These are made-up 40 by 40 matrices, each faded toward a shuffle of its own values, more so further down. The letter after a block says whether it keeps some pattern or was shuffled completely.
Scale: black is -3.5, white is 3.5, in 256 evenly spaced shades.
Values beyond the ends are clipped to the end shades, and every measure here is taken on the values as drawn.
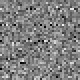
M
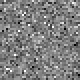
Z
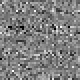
M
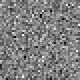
Z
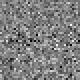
M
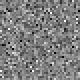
Z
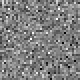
Z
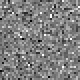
Z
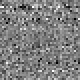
M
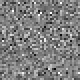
M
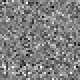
M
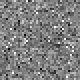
Z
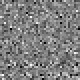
M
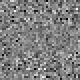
M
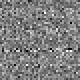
M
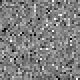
Z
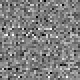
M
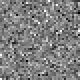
Z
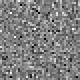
Z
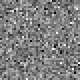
Z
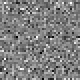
M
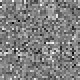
M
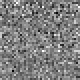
M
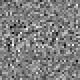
M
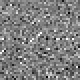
M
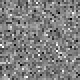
Z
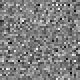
M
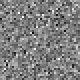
Z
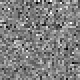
M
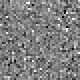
Z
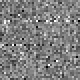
M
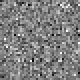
M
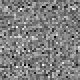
M
